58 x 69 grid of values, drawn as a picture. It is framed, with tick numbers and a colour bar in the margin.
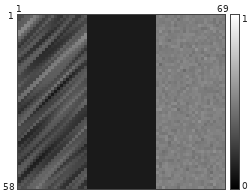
The table splits into one row of 3 panels. Panel 1,1: low, slanting up to the right. Panel 1,2: very low, flat. Panel 1,3: middling, fine-grained, faint in contrast.
